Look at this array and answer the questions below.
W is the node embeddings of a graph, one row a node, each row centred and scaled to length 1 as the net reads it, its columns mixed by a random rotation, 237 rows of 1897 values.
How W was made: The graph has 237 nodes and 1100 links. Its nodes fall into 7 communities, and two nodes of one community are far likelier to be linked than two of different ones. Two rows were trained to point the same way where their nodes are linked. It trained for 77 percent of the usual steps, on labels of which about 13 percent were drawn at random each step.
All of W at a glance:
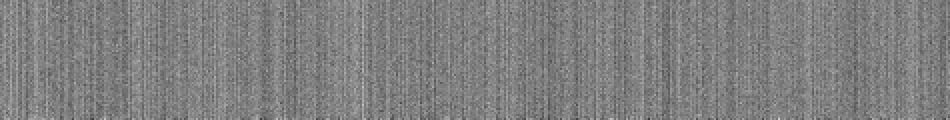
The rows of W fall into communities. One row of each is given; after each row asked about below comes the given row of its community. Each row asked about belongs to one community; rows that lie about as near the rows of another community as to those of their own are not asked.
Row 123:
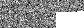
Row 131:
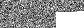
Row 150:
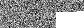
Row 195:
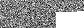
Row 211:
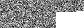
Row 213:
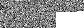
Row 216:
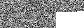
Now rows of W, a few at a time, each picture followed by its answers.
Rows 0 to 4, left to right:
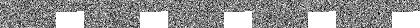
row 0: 150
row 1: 213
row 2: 195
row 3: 123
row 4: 131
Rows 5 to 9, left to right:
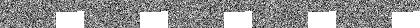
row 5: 150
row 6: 216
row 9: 150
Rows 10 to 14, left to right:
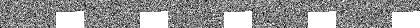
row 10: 131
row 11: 216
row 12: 123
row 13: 211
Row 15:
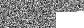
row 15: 150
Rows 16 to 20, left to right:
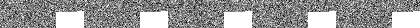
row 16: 195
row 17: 195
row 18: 213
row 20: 195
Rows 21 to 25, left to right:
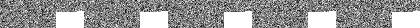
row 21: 150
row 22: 123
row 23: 131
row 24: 216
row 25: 150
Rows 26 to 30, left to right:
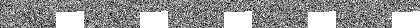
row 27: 150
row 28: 216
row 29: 216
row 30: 211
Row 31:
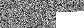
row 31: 213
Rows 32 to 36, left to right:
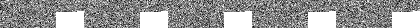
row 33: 150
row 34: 195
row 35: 195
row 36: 123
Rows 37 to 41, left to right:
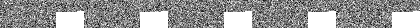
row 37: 213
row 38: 123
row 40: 131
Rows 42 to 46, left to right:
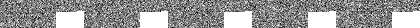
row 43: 131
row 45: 213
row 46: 195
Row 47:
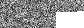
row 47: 216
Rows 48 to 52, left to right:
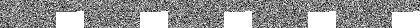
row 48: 213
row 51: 131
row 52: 195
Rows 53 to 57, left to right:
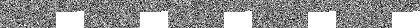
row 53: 123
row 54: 211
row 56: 131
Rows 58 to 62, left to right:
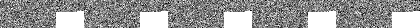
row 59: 213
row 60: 216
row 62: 131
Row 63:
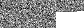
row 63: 131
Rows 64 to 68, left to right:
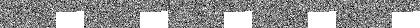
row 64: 195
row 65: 195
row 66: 213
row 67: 195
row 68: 216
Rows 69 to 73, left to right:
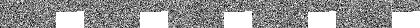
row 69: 211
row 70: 150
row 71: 150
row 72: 213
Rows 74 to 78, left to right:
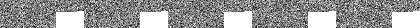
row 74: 131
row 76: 195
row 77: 213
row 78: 150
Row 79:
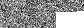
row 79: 216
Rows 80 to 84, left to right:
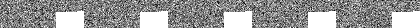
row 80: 216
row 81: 216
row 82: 131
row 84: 150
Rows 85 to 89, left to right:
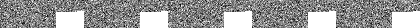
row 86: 216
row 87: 131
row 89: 131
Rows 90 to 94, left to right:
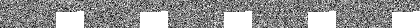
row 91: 211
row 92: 213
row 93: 150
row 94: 216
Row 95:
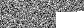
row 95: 123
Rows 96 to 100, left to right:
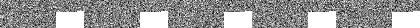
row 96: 195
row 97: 131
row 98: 213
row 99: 211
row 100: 123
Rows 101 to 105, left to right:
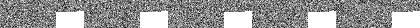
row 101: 195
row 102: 216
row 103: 211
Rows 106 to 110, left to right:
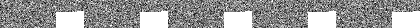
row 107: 213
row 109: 150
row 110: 131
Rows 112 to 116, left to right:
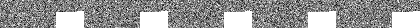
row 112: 213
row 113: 123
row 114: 195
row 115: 216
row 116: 131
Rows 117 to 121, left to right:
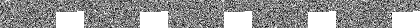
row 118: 216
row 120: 195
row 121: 150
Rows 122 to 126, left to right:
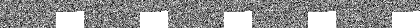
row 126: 213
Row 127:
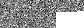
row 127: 195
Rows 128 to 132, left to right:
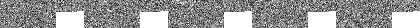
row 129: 150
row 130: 195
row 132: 150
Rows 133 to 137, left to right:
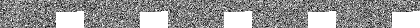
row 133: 213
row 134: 131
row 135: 216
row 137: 131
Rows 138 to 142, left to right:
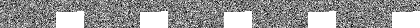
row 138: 131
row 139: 213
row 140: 211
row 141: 123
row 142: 150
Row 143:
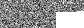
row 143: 123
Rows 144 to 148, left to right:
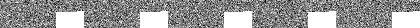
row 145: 150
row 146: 211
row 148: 211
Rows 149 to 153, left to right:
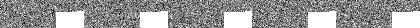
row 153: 131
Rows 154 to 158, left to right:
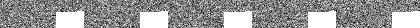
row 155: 123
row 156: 150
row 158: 211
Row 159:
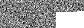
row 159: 211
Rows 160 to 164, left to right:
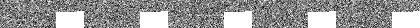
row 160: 123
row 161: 150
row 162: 150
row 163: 195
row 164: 213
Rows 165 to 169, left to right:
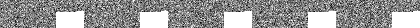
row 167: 213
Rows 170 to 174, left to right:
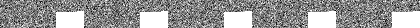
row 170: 131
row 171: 195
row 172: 216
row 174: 123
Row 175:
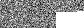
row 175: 195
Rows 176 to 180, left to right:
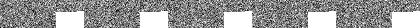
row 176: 195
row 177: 195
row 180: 131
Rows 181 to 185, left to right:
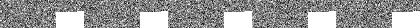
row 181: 216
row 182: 131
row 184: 150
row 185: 195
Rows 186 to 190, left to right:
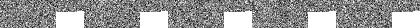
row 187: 213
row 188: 216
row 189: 213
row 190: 123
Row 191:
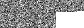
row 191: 131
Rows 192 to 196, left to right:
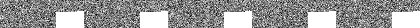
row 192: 123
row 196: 216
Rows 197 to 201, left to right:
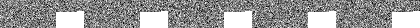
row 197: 195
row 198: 131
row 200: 216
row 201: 131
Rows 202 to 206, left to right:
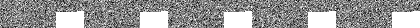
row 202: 213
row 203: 211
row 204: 150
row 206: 213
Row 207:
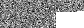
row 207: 150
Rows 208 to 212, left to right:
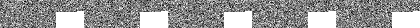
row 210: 213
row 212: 195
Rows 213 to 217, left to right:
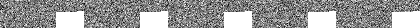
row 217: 216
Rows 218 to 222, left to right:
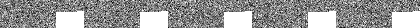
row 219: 213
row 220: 195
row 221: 131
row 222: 195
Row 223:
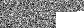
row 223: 213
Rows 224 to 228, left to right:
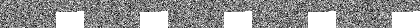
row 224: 131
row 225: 213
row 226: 216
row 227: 213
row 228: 216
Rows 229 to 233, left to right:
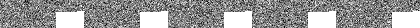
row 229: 150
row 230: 216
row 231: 195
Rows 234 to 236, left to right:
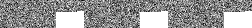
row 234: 131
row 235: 216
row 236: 216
